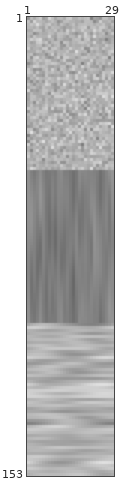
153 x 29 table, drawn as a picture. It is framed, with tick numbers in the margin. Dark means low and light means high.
The table splits into 3 rows of 1 panel. Panel 1,1: high, fine-grained. Panel 2,1: middling, streaked downward, faint in contrast. Panel 3,1: high, streaked across.
